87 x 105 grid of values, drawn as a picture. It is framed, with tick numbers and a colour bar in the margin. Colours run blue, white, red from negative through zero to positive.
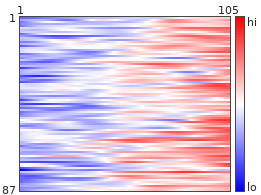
There is an overall slope up to the right. The histogram is bell-shaped. Streaks run across, left to right.
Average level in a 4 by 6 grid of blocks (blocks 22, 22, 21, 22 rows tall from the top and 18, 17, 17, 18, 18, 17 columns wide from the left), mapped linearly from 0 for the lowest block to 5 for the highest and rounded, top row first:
011245
012334
112335
012345
